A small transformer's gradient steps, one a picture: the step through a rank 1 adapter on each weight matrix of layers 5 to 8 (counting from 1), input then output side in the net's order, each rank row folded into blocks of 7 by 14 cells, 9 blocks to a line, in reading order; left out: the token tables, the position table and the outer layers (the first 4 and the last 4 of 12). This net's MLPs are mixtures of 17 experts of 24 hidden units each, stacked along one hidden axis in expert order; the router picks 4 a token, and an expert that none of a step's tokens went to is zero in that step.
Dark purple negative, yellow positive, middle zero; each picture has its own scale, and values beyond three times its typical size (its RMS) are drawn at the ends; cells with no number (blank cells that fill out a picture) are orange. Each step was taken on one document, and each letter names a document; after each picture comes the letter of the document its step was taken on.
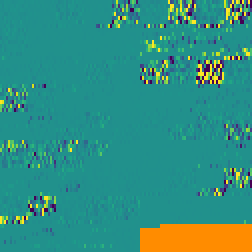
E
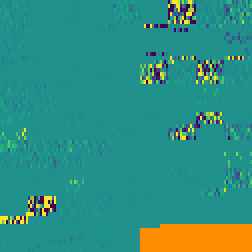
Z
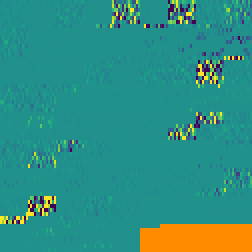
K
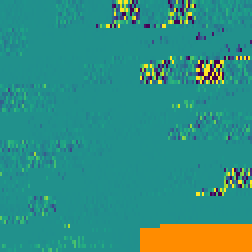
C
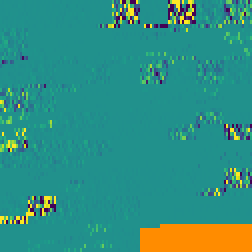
Z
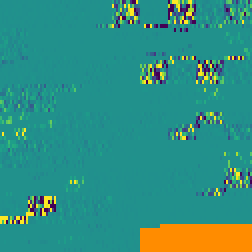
Z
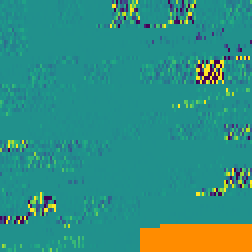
C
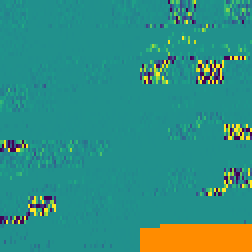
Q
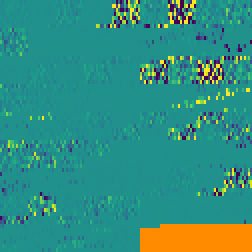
C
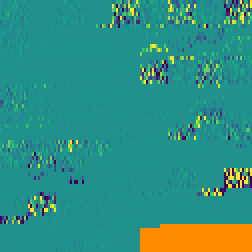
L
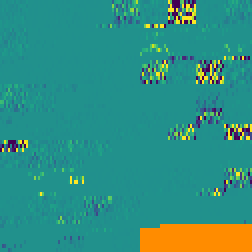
L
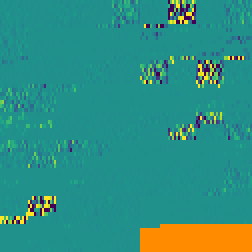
K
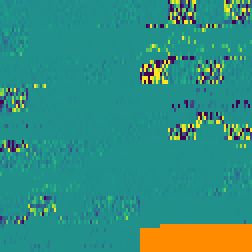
Q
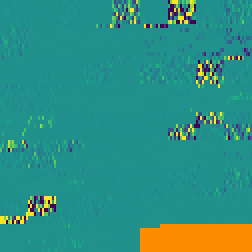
K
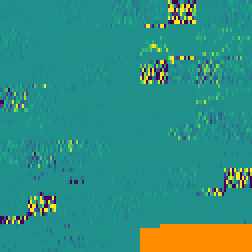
L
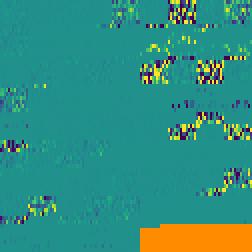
Q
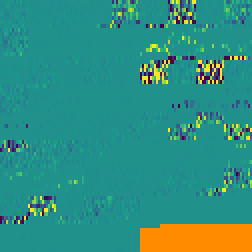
Q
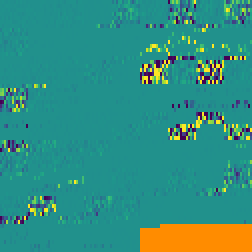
Q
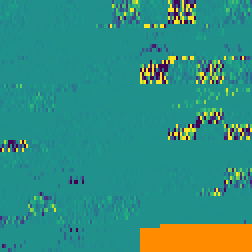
L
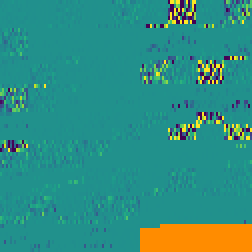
Q
